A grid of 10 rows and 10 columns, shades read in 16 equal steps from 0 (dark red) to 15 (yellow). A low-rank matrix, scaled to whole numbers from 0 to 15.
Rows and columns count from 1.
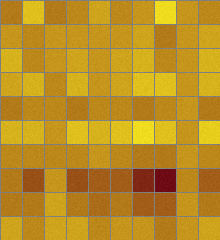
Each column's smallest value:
8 5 8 5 6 6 2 0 9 6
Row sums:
102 99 106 113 87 124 90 57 80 100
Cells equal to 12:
9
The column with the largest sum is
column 10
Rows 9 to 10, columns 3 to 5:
11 8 7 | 11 11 9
